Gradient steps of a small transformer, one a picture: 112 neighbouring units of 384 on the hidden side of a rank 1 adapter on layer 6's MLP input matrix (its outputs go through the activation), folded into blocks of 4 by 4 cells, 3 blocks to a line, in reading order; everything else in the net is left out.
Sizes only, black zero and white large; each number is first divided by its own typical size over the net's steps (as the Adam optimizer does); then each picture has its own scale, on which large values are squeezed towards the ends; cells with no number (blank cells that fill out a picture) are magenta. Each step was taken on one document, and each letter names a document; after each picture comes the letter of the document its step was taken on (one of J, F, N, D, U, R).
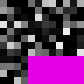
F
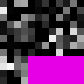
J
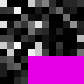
F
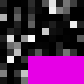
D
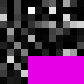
D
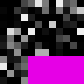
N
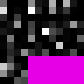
D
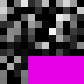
J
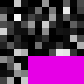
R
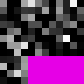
N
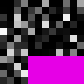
R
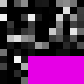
J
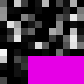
J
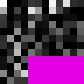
D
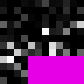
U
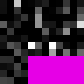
U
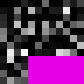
R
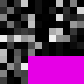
J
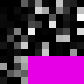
N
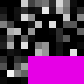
N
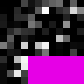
N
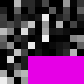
R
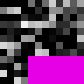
F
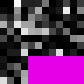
R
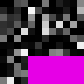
R
